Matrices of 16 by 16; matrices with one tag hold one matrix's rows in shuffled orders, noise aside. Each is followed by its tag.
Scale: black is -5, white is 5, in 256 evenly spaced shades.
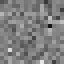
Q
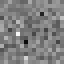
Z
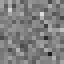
Q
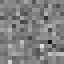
Q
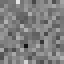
Z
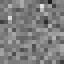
Q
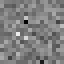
Z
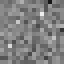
Q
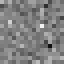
Q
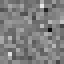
Q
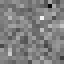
Q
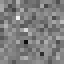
Z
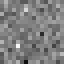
Z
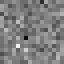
Z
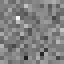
Z
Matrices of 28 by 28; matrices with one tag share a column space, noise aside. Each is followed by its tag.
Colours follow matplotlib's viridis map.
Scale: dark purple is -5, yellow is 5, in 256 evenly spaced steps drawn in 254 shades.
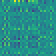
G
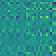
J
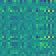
G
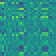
J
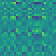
J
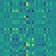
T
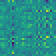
G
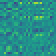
J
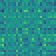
T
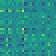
T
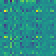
G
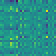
G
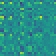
J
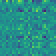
G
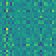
T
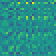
J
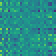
T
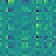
G
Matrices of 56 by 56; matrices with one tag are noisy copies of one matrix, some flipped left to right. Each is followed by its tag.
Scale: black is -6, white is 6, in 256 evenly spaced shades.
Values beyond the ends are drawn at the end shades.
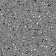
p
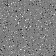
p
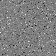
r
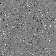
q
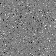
q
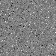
r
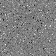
q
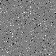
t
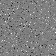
r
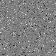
r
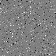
t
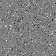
q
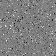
q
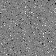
t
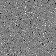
t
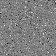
t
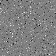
t
